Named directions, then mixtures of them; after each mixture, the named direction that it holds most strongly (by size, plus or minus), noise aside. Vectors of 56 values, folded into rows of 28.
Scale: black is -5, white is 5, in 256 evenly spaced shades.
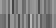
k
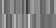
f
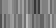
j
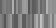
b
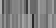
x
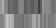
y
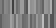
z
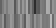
j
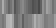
y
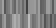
f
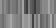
x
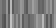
z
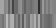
y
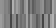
z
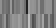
z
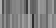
x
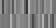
z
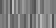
k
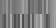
b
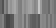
y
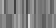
f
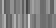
f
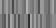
k
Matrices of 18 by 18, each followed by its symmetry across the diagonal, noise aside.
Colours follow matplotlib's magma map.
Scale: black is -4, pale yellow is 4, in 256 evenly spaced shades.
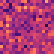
symmetric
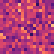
neither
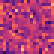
antisymmetric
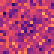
symmetric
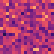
neither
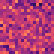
neither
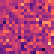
antisymmetric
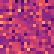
antisymmetric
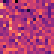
antisymmetric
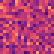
neither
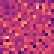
symmetric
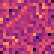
symmetric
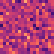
antisymmetric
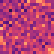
symmetric
